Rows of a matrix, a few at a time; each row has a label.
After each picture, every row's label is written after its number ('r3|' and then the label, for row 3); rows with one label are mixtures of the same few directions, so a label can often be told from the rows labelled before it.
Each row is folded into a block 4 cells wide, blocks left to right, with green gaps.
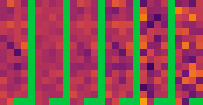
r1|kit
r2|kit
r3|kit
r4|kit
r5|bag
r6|kit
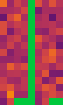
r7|bag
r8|kit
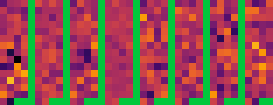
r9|kit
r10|kit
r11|kit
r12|kit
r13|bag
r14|kit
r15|bag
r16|kit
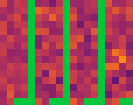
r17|bag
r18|kit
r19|bag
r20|kit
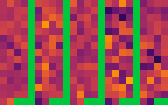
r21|kit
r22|bag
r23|bag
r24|kit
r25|kit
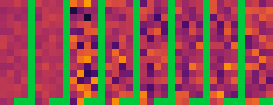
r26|kit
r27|bag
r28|kit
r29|kit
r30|bag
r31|bag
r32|bag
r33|kit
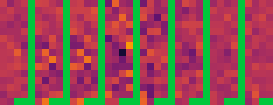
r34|kit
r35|kit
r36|kit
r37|kit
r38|bag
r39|kit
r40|kit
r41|bag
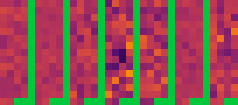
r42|kit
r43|kit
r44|bag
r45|kit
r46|kit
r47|kit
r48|bag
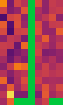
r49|bag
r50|bag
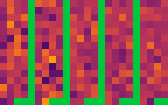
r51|bag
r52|kit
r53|bag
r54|kit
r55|kit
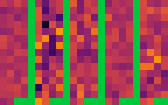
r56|kit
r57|bag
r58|bag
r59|bag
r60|kit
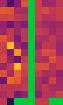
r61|kit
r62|kit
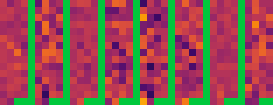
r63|kit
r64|bag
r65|kit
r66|kit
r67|bag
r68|kit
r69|bag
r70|bag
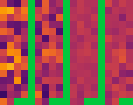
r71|kit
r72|bag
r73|bag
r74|kit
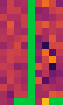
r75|bag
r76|kit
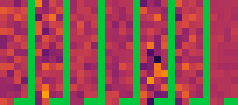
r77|kit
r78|bag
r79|bag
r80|bag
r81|kit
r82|bag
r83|bag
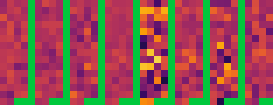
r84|bag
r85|kit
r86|bag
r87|kit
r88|kit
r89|kit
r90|kit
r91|bag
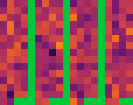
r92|bag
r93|kit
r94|bag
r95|bag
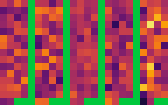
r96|kit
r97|kit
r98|bag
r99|bag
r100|bag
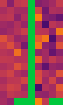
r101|kit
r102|bag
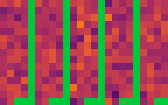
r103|kit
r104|kit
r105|bag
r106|bag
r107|bag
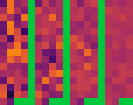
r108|bag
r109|kit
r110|kit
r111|kit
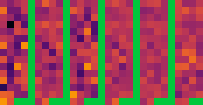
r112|bag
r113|kit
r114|bag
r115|kit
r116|kit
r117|kit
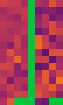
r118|kit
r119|kit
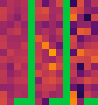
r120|bag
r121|kit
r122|bag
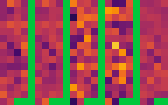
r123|kit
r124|kit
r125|bag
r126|kit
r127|kit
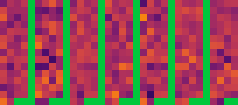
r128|bag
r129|kit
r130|bag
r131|bag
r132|bag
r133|kit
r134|kit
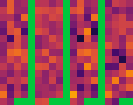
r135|bag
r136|kit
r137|bag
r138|kit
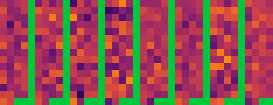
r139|bag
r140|kit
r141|bag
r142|kit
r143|kit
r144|bag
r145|kit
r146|bag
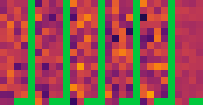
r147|bag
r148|bag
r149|bag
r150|bag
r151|bag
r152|kit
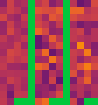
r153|bag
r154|kit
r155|kit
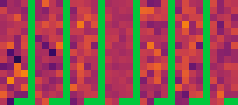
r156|kit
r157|kit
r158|bag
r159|bag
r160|kit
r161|bag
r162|bag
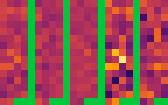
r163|kit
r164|bag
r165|kit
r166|kit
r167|bag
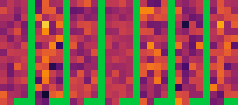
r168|bag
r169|bag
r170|kit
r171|kit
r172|kit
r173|bag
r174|bag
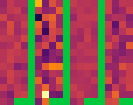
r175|bag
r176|bag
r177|bag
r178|bag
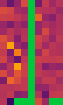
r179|kit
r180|bag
